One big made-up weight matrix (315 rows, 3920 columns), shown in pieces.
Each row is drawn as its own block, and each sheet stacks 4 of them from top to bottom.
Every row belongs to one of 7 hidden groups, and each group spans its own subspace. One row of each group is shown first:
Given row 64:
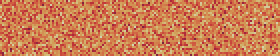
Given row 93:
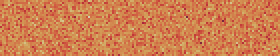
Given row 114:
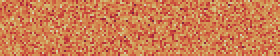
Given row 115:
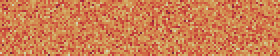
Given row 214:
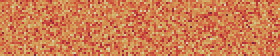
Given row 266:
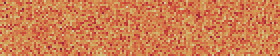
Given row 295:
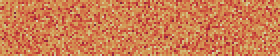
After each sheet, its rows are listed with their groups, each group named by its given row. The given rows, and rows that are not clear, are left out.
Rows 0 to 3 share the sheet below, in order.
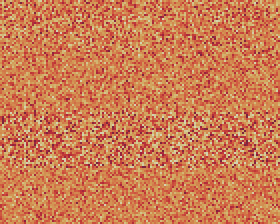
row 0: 114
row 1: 214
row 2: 214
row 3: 114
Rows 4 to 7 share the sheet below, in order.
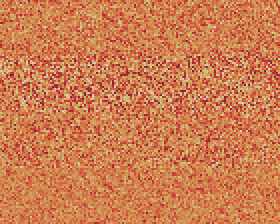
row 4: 295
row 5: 114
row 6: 295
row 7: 295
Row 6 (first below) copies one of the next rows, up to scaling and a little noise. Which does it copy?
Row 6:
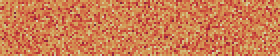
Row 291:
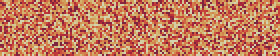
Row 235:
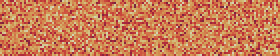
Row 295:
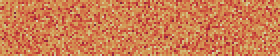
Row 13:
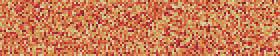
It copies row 295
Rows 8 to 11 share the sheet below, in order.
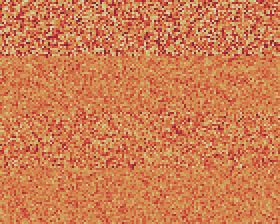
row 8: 115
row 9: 266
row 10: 114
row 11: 93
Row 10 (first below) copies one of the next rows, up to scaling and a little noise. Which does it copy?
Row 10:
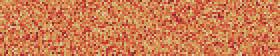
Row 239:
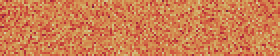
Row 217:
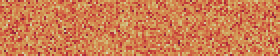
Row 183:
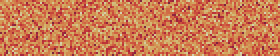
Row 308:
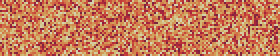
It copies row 183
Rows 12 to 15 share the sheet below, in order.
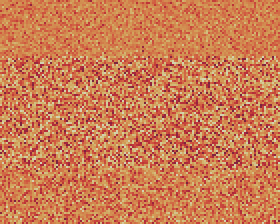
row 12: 266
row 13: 295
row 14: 214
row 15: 114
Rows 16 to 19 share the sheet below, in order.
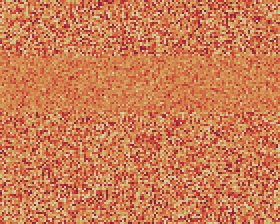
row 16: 114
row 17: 93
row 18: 214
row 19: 266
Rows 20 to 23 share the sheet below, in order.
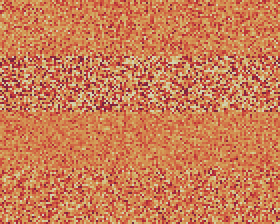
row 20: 114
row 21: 266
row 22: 295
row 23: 115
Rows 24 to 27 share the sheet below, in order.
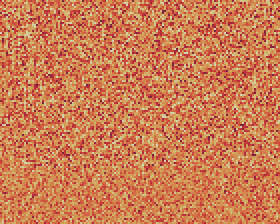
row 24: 93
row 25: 214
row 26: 214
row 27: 64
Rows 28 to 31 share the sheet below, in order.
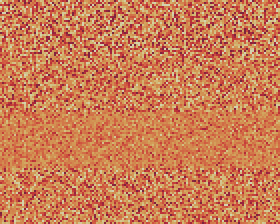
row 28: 214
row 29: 214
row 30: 214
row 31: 64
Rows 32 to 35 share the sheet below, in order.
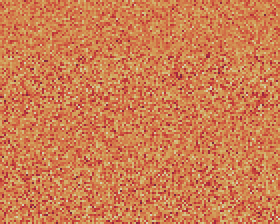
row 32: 214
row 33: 114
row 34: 115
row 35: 114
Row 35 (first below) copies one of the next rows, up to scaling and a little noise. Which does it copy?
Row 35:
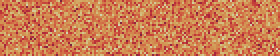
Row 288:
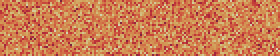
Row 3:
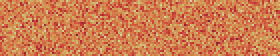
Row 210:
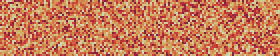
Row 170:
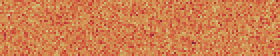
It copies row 288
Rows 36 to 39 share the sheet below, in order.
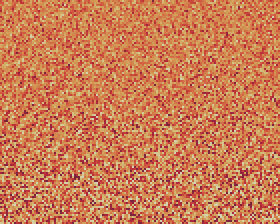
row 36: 64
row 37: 115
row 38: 115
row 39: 295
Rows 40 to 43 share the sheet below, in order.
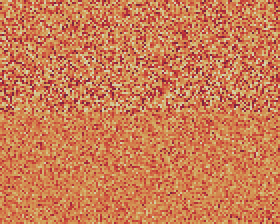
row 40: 266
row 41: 266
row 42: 214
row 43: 295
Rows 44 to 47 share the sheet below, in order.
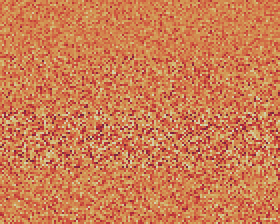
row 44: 115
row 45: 214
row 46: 214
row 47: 295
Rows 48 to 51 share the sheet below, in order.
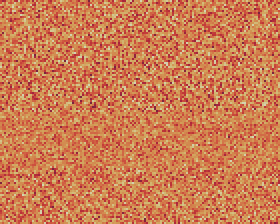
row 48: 214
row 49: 64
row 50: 295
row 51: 266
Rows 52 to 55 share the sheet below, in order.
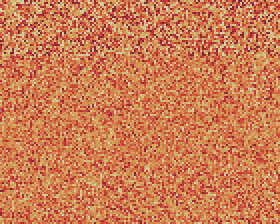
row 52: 64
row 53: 64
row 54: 114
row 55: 295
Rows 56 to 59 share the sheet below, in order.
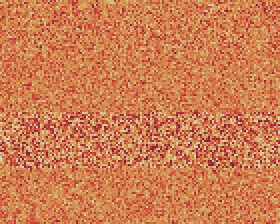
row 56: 114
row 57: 64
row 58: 295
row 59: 93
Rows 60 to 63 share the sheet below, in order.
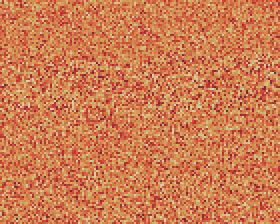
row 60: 114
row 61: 93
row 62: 295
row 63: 266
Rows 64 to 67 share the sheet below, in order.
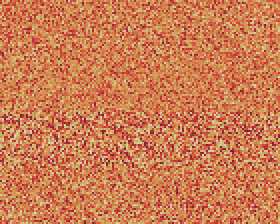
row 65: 64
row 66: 114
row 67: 214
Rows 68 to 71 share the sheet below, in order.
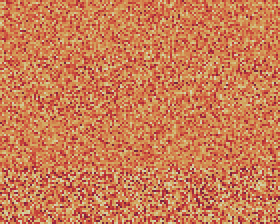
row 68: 295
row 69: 114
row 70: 93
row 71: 115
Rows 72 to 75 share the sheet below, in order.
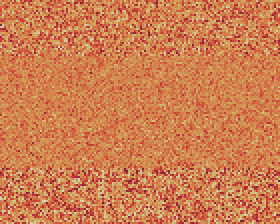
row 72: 266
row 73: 266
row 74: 266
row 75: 93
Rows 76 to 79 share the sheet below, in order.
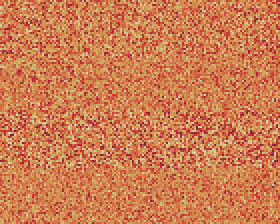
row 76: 266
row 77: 115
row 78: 114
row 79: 64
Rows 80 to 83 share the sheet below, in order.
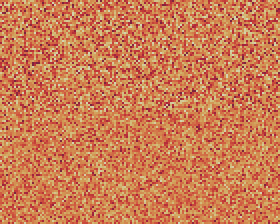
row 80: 214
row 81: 114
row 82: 266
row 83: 114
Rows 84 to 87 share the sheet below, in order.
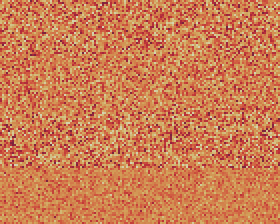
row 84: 93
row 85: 93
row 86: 114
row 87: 114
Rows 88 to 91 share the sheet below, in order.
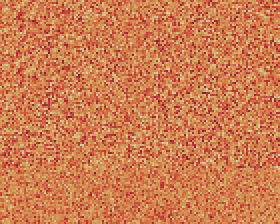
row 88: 115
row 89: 115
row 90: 266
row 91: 266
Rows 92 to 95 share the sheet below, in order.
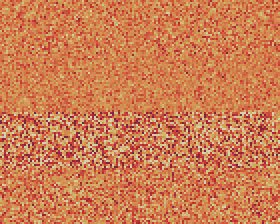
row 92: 115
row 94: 115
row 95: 114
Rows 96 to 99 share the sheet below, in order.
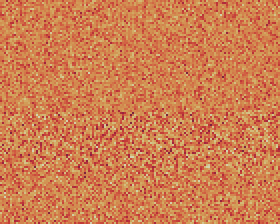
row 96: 114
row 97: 93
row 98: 214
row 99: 64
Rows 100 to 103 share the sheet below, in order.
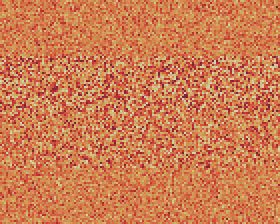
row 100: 295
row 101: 295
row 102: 214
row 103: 114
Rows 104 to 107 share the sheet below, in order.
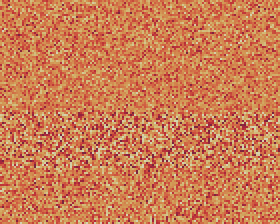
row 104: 93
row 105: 214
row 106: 214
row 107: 295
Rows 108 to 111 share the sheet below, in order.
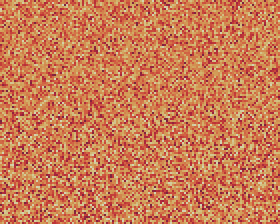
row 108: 64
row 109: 266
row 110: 64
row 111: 115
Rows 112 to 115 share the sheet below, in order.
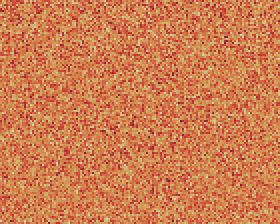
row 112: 64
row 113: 214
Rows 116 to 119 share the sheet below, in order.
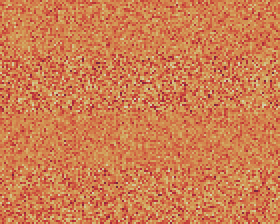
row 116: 93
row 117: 64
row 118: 114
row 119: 214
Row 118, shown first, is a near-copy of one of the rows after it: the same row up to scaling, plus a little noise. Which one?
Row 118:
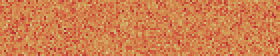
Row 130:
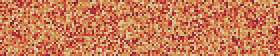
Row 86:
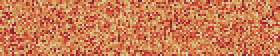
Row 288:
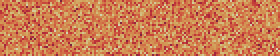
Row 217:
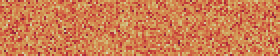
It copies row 217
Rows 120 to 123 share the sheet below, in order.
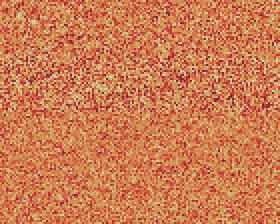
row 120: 115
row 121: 114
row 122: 295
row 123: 295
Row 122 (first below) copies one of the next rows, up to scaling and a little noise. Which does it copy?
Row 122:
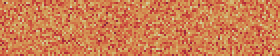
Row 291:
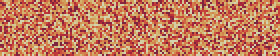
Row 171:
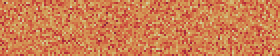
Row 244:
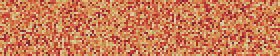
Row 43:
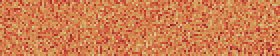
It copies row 171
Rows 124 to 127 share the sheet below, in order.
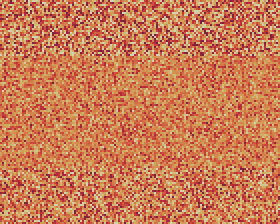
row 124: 114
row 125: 115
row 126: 114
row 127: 115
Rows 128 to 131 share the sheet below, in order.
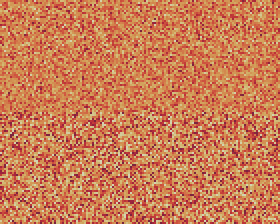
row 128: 115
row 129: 214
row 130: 114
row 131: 295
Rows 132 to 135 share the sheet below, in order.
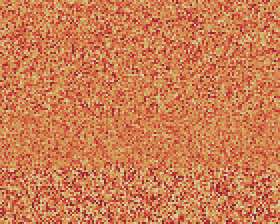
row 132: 93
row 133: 115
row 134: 115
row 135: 214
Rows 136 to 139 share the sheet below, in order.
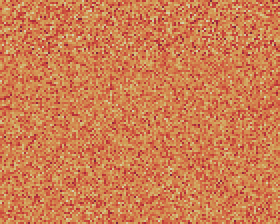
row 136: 115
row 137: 266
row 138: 64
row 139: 214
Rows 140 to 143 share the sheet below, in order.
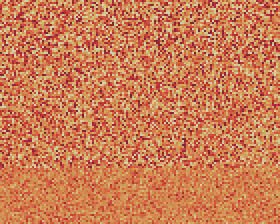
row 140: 115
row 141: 266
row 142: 64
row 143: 114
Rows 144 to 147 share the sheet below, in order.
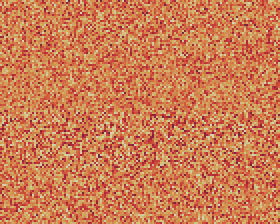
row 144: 214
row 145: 114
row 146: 214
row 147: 266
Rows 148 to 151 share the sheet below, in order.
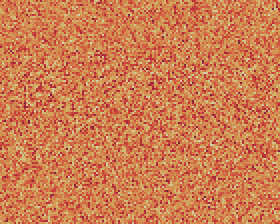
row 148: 295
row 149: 214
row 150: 93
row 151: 115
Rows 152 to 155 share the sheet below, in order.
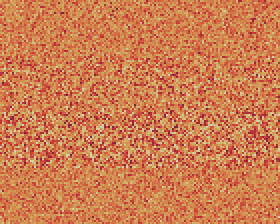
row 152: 64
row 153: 266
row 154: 214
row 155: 295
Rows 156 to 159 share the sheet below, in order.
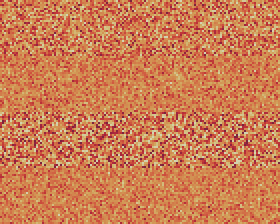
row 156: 295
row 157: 114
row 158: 214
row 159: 266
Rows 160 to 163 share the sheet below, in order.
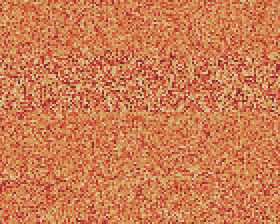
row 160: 115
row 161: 214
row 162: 114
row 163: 114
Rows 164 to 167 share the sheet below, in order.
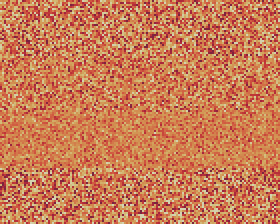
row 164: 295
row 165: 214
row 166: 115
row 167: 114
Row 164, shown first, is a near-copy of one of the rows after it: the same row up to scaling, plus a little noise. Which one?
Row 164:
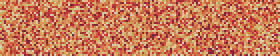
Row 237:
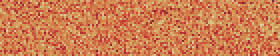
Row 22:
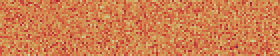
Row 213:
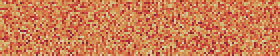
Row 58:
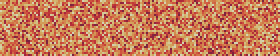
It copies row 58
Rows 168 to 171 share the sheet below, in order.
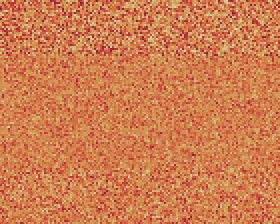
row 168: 266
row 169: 115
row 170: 114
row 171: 295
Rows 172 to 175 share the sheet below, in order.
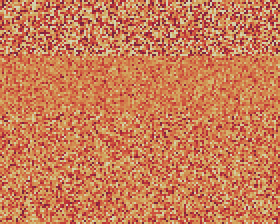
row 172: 115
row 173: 93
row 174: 115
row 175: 93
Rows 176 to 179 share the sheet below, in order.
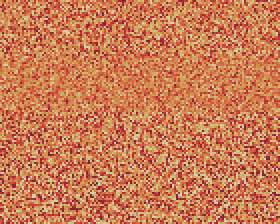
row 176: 214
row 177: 115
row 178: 266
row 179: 295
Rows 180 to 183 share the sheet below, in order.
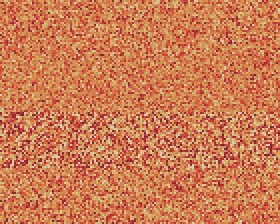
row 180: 266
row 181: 64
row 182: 64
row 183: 114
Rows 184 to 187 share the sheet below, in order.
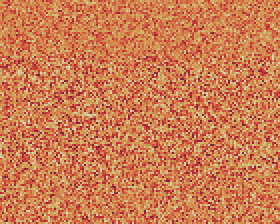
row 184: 93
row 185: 115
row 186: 93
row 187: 115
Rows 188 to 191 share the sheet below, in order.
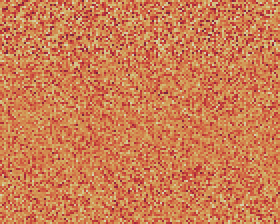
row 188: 115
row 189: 295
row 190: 295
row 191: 114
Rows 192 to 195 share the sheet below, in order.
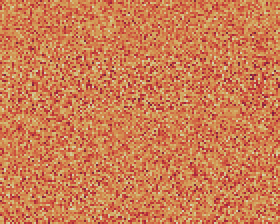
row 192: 114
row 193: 64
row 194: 115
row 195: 295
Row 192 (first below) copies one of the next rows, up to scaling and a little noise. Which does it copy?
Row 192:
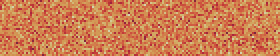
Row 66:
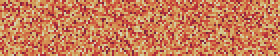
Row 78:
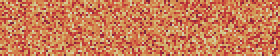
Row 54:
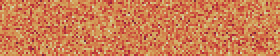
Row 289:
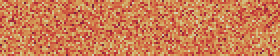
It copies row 54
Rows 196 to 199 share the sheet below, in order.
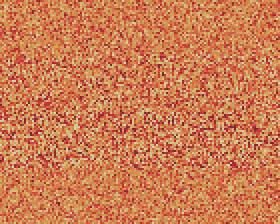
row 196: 114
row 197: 114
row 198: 114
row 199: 114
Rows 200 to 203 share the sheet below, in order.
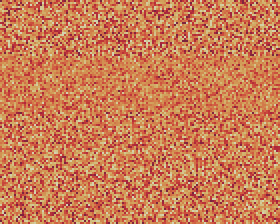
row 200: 295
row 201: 214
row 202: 64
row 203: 93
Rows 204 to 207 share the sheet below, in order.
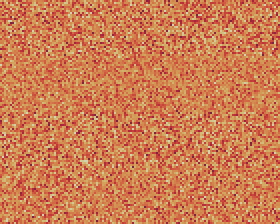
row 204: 114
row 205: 266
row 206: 115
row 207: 115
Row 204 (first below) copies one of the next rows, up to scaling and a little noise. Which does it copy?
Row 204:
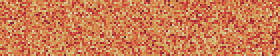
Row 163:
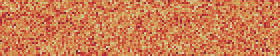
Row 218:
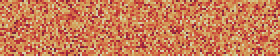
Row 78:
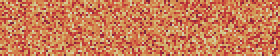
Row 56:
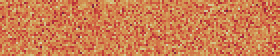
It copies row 78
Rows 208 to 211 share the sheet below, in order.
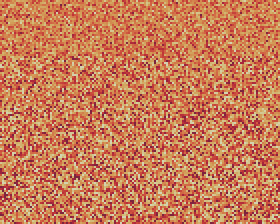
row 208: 266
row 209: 64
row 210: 114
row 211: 295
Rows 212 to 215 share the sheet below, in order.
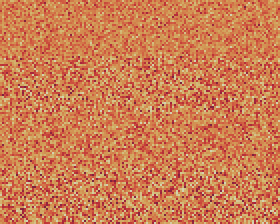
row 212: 214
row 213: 295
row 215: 93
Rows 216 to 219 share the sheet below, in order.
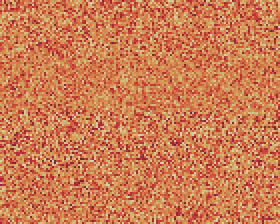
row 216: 114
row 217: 114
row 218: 114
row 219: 295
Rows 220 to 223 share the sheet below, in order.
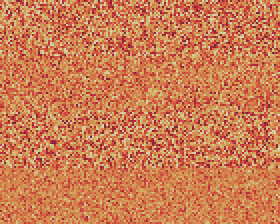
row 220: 114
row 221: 295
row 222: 214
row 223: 214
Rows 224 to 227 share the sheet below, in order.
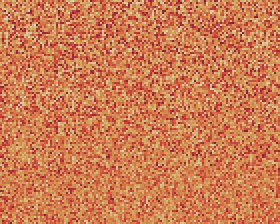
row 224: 93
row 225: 93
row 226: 93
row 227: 266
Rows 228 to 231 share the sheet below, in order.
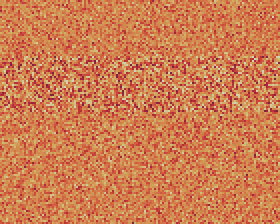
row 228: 64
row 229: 266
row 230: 214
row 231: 115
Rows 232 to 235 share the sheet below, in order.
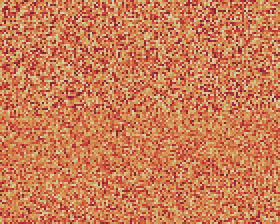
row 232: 115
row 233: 115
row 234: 266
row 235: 295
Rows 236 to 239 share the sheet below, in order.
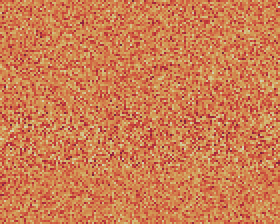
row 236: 214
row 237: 295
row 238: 114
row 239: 114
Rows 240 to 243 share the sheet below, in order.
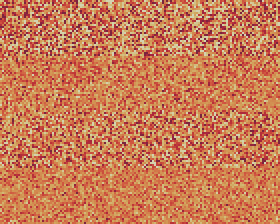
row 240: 114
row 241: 295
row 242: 64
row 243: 115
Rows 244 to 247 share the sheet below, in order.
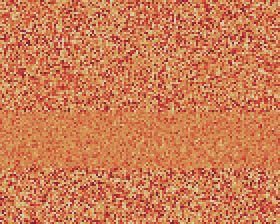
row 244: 295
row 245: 115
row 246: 64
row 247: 93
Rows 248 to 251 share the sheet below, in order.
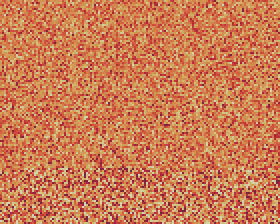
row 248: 266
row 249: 64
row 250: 266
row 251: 214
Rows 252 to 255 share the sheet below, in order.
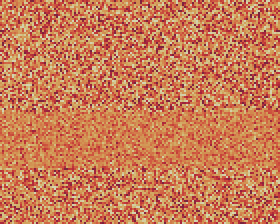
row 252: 93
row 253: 64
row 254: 93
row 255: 266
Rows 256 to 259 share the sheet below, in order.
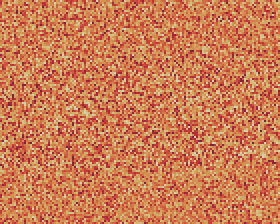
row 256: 266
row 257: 214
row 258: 93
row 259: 114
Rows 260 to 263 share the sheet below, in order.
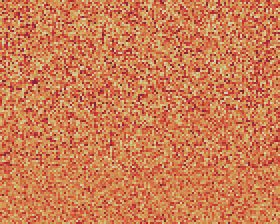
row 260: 93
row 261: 64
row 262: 266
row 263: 266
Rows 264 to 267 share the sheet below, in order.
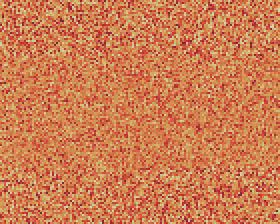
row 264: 93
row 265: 115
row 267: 266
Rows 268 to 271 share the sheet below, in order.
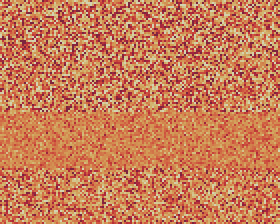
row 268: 93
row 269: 214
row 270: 214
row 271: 93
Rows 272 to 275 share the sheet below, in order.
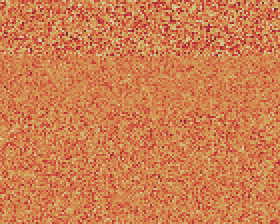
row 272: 295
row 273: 114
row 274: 114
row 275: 115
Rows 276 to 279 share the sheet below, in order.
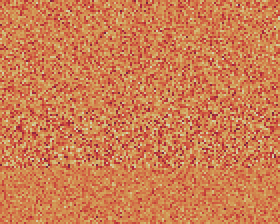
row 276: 266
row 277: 114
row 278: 115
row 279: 214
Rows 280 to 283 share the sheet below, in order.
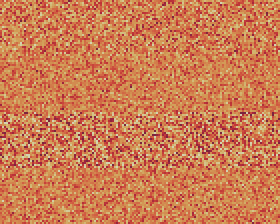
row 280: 214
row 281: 295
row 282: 115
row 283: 214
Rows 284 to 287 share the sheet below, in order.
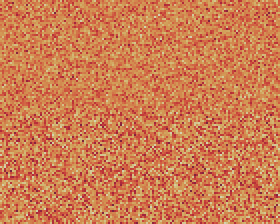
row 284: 114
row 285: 93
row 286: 114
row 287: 114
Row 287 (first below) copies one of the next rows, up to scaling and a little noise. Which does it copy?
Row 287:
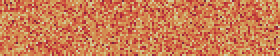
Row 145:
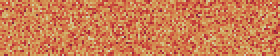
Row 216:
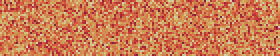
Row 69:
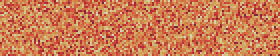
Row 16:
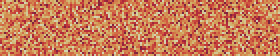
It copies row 216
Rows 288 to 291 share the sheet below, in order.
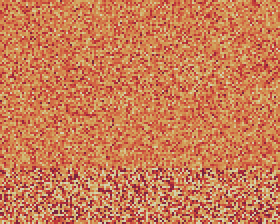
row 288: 114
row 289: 114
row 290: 93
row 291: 295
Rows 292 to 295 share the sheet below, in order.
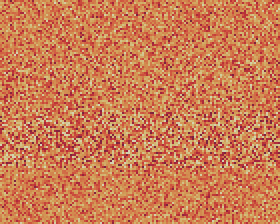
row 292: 214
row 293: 266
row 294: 93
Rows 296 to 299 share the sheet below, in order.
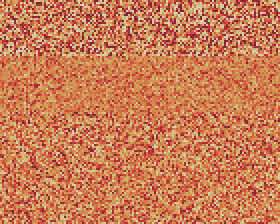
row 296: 295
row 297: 214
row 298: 93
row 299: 93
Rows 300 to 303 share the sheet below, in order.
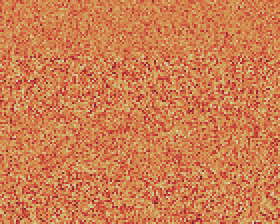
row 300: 64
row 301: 64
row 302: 114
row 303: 93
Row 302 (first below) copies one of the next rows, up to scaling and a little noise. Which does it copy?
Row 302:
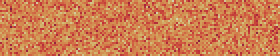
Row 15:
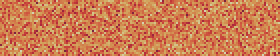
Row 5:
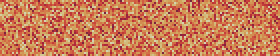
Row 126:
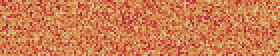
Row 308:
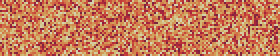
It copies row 308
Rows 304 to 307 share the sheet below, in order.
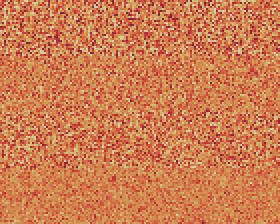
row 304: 115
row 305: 214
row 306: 93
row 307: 64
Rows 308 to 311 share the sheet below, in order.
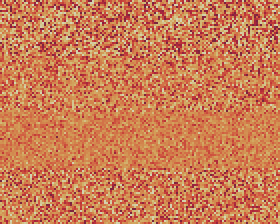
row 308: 114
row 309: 93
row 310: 64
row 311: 214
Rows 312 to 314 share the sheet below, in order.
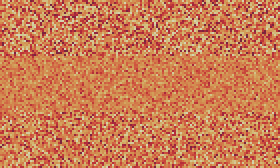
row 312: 93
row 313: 214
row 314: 295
